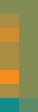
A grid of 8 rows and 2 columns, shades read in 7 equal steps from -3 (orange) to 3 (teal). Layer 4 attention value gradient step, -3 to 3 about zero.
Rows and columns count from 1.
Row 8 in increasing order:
1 3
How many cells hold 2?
0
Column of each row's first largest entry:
1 2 2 2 2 2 2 1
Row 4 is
-1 0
